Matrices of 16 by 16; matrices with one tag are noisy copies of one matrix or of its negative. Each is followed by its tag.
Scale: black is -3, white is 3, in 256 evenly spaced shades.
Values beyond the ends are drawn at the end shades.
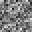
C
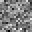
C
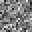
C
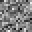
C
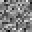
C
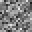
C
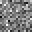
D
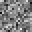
C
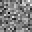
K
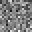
D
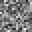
C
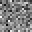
D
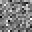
D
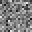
D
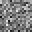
D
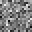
D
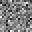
D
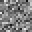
C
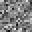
C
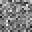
D
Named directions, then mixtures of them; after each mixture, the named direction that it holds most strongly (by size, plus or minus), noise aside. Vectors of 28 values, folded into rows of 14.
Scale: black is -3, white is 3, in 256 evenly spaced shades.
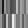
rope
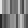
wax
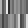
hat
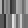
rope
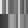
wax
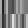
rope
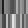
rope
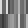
hat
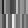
rope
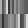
hat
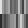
wax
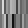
rope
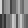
wax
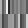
hat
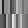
rope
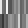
hat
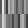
hat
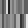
hat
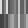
hat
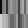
wax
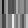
rope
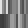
wax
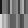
wax
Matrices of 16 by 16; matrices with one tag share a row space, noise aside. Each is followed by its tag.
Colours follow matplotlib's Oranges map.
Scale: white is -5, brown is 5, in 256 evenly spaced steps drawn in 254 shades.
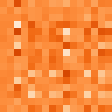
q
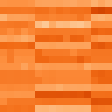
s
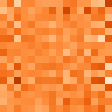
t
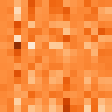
q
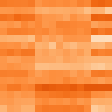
s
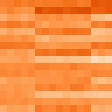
s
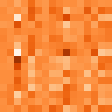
q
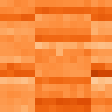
s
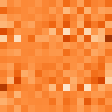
t
